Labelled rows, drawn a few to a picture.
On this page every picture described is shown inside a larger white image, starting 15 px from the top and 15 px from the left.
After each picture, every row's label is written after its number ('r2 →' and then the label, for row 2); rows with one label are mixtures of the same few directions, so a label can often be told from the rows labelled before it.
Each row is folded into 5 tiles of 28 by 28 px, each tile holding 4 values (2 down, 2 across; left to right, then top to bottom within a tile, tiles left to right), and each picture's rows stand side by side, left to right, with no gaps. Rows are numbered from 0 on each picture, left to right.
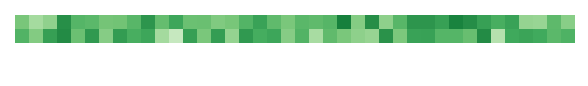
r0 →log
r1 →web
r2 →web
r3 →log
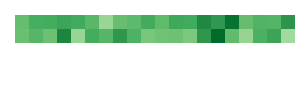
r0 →log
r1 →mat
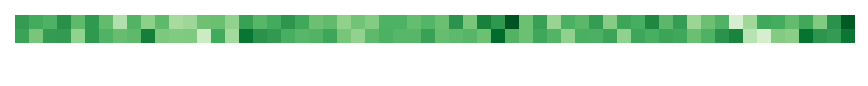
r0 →log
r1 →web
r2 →mat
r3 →mat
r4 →mat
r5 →web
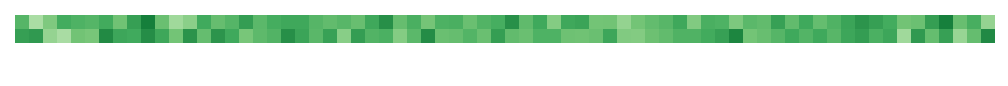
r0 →web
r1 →log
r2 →log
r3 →mat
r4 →mat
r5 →web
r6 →log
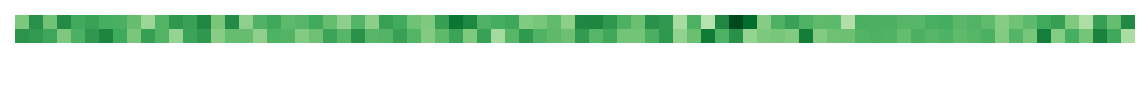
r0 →mat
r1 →web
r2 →web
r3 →log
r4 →log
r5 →log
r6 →log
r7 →log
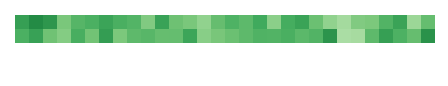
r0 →log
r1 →mat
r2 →mat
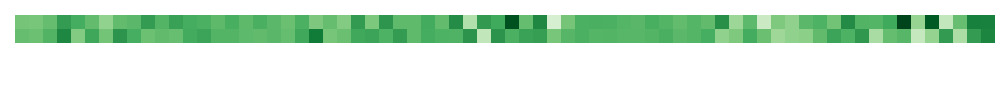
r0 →log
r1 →web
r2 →web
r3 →mat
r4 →log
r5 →mat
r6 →web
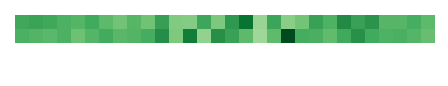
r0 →log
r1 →log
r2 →mat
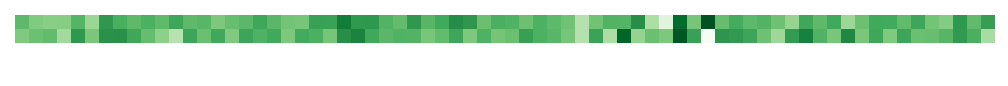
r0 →web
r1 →web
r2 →mat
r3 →log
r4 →log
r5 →mat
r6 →log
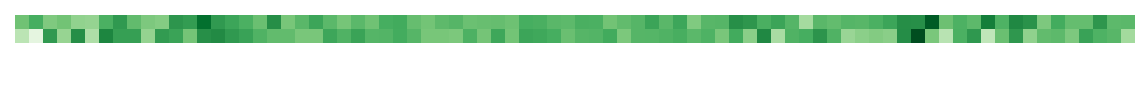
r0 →web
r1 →mat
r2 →web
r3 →web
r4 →mat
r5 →log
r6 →mat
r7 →log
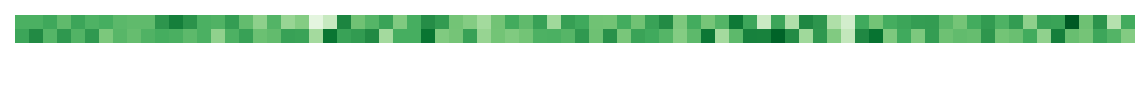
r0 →web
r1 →log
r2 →log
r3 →mat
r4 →log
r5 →web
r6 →web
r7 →mat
